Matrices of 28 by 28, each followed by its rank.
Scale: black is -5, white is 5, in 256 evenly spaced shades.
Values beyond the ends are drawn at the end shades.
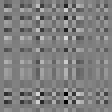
one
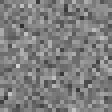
full rank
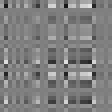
one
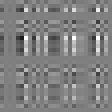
one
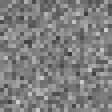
full rank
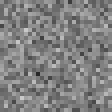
full rank
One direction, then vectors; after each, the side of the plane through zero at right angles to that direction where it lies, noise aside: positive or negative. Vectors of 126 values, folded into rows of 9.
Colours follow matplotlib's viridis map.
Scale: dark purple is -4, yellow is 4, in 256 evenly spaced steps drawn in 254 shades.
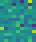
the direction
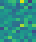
negative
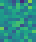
positive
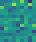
negative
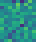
positive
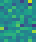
positive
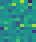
negative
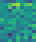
negative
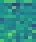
positive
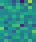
positive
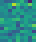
negative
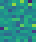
negative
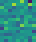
negative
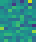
positive
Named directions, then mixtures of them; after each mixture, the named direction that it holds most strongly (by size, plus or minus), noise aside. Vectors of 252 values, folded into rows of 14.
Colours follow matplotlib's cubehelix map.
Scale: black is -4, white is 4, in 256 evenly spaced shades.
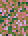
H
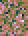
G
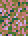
H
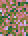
H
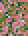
G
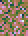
G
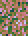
H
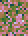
G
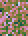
H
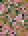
G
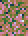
G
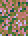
H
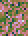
G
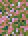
H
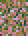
H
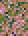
G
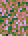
H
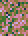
H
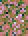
G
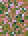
G
